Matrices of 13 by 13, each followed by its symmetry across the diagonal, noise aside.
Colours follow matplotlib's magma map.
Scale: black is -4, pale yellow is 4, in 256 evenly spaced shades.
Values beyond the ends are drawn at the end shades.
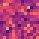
symmetric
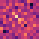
symmetric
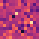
antisymmetric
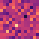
antisymmetric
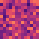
neither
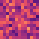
neither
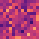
symmetric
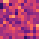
antisymmetric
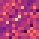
symmetric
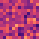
antisymmetric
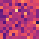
neither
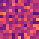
symmetric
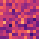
neither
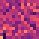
neither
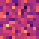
antisymmetric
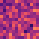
symmetric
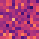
neither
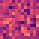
neither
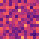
symmetric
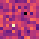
antisymmetric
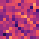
antisymmetric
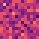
symmetric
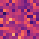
neither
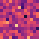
antisymmetric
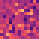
antisymmetric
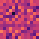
symmetric
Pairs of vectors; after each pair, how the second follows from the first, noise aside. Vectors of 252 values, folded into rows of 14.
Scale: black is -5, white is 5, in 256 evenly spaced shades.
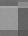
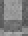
wrapped around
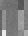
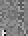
sign-scrambled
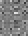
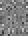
wrapped around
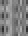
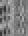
wrapped around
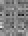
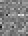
sign-scrambled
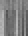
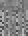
sign-scrambled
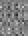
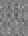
shrunk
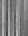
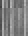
wrapped around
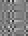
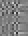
wrapped around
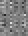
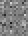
sign-scrambled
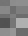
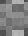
wrapped around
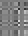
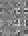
sign-scrambled
